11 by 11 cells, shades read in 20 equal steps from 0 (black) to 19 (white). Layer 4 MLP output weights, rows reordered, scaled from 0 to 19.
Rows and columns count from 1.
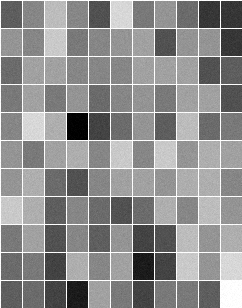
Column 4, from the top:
10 9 10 11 0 13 6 10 10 13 2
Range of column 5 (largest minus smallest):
7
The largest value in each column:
15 16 15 13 12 16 12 15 15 14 19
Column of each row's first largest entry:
6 3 2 2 2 6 2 1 9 11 11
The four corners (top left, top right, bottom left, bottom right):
7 4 7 19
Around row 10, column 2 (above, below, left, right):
12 8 8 5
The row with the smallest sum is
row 11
